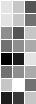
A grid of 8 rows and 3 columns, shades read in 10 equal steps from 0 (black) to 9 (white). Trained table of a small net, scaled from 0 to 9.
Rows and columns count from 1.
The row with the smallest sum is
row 5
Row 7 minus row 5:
7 8 -4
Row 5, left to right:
0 1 8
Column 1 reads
8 8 5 4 0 4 7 1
